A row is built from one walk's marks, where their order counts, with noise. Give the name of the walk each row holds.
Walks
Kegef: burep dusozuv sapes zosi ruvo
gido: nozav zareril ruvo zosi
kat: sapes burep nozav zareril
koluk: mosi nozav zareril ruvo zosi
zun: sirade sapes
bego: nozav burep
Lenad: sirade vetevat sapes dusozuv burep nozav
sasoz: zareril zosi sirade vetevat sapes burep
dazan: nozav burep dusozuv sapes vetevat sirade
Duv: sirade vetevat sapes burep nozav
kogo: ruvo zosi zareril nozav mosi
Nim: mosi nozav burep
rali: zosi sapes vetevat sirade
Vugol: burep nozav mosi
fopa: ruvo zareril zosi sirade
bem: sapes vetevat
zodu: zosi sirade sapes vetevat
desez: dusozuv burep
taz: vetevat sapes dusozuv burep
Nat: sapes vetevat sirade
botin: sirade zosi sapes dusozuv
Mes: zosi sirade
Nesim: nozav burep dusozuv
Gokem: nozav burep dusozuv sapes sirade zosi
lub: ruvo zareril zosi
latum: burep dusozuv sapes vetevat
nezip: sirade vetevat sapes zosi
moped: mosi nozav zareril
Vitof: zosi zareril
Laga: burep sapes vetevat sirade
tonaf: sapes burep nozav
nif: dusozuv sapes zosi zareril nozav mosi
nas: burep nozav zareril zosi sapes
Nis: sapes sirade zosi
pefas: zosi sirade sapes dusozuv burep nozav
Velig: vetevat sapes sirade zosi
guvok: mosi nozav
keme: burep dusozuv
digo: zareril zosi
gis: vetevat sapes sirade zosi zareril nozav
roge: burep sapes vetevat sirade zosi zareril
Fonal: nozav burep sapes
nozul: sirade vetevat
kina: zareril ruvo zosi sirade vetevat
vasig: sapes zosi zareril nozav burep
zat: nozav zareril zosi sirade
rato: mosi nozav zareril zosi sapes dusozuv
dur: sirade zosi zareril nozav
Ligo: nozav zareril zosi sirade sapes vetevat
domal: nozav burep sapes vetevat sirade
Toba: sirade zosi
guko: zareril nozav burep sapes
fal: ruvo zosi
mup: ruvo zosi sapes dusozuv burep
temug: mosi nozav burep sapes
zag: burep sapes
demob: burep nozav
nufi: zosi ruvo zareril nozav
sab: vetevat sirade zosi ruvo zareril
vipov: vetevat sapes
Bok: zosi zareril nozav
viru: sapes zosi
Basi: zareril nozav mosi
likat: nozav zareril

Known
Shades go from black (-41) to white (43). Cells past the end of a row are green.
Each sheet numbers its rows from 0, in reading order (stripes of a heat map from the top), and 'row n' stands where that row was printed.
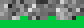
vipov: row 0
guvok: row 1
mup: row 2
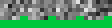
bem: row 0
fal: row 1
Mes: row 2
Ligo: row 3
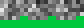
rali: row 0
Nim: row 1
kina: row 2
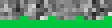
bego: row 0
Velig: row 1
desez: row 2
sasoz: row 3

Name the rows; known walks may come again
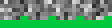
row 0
lub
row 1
Toba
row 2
botin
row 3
gis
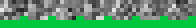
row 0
Ligo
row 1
nozul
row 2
fal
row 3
Lenad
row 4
vasig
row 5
dazan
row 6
Nim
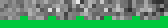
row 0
desez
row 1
Kegef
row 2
Mes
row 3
viru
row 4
bego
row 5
likat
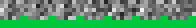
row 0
rali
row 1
vipov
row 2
Velig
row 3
kina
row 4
dur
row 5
pefas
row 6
digo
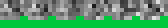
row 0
Vugol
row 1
Fonal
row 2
Nesim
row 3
bem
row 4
sab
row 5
Laga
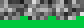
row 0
Basi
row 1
nif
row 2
sasoz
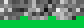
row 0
Bok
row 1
guko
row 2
mup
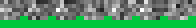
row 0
fopa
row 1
moped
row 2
koluk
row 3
demob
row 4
zodu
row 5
nufi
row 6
taz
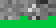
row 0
keme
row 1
guvok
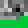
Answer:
nas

